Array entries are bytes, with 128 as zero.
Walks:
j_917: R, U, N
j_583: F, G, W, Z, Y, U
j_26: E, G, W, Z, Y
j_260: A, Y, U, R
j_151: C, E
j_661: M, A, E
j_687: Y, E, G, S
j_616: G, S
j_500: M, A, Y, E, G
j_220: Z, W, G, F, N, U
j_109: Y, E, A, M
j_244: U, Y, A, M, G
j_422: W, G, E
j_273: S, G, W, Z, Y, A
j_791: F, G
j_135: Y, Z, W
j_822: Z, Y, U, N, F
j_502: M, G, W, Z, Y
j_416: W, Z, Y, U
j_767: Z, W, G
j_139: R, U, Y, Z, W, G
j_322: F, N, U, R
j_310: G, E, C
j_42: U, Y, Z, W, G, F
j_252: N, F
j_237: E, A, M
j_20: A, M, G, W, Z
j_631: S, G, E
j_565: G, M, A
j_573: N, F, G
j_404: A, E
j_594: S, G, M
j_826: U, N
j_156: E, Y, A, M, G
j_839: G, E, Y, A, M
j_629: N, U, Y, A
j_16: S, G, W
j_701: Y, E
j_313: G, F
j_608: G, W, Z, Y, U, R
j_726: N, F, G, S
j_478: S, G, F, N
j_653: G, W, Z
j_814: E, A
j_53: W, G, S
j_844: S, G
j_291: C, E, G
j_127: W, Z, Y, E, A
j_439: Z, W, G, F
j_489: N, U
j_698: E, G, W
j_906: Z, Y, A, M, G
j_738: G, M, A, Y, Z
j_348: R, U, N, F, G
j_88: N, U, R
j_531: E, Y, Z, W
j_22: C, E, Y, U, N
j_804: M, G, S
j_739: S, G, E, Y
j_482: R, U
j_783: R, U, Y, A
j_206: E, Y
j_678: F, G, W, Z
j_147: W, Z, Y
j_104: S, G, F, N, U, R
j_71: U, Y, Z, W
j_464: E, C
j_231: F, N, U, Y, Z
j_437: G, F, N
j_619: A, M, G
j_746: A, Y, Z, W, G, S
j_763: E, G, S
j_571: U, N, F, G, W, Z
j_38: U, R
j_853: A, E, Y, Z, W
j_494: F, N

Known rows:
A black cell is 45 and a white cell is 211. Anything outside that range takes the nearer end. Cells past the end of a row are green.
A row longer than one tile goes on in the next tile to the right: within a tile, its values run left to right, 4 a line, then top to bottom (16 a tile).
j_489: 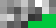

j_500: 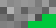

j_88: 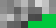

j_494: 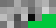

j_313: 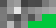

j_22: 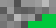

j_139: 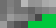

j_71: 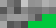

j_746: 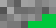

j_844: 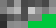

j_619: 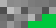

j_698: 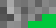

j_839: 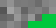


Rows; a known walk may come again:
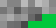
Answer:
j_629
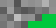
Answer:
j_22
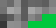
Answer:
j_631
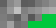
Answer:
j_437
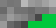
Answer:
j_139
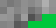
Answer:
j_231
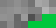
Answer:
j_726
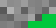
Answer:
j_500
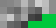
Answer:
j_88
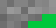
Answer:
j_104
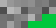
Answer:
j_619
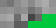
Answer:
j_322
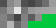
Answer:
j_313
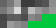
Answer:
j_616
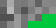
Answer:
j_698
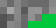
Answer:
j_739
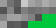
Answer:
j_71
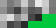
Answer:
j_826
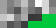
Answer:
j_489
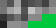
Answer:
j_844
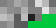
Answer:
j_252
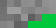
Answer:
j_583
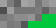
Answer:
j_746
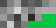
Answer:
j_791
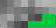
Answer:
j_348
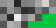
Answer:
j_151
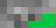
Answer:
j_678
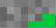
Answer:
j_839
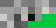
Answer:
j_494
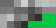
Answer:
j_917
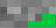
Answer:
j_738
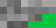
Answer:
j_42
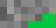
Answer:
j_26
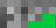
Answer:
j_763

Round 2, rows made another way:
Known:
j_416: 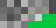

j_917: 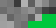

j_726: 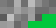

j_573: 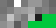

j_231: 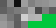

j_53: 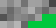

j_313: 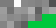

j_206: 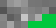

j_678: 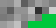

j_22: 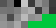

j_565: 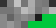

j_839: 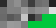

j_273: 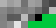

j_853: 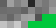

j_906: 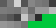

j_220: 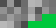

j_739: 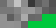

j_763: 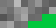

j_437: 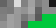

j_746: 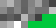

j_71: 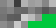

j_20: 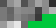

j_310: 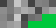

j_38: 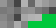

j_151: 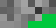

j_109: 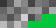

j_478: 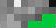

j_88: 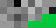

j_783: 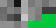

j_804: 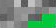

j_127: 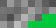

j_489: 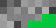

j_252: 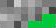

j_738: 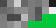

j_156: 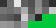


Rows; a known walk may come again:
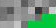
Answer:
j_678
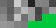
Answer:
j_291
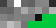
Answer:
j_619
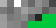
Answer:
j_844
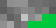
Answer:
j_206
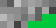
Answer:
j_252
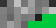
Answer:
j_565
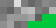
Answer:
j_791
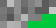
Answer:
j_26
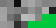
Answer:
j_822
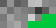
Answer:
j_571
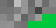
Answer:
j_464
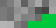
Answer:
j_698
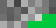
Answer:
j_416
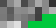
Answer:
j_20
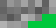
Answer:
j_531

